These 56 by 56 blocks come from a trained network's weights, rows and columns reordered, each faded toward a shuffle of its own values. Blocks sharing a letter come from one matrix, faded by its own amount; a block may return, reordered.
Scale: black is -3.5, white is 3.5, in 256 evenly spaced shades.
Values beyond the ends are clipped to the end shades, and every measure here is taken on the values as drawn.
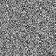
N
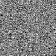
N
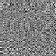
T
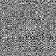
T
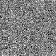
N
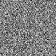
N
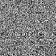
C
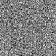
N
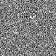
N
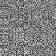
T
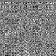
T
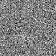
N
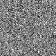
N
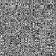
T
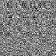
T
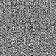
T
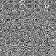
T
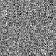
T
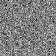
N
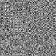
T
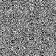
N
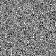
N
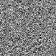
N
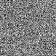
C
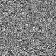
C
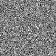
C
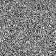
C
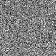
C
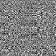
T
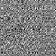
T
